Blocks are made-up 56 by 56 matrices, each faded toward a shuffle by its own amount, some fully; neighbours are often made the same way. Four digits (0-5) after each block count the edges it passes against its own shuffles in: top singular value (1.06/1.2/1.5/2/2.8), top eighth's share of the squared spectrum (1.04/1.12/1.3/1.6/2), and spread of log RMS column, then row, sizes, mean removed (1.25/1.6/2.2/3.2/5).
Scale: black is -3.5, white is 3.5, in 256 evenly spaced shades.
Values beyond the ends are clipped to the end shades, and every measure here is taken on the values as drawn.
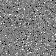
1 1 0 0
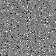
2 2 1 0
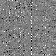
3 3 2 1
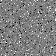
0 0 0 0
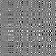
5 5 4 3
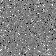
1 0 0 0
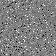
1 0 0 0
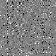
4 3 2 1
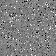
1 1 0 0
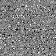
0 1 0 2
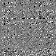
2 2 2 3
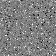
0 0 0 0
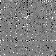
2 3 2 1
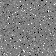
0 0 0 0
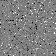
0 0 0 0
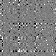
4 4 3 2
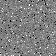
1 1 0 0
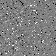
1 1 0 0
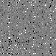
3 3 1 1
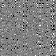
4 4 3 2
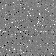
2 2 0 0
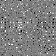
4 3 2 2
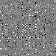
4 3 2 1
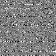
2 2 0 3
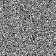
3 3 1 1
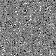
2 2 0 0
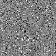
3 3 0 1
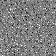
1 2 0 0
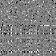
4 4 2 2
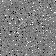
0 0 0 0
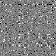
4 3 1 2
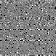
4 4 1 2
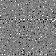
3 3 1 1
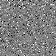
2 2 0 1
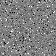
1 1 0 0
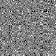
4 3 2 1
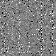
2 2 2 0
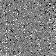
1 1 1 0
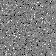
0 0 0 0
